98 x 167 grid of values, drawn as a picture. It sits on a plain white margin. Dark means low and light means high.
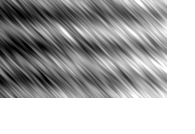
Overall the values sit about 50% of the way up the scale. Stripes running across repeat 3 times from top to bottom. There is an overall slope up to the right. No single row or column stands out from its neighbours. There are no lone odd cells.
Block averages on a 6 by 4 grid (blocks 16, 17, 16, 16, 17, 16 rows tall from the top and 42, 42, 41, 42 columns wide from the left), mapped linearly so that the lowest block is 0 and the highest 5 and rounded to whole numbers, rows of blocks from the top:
0 2 2 4 | 1 2 3 4 | 0 2 3 4 | 1 2 3 5 | 1 2 3 4 | 2 3 3 5
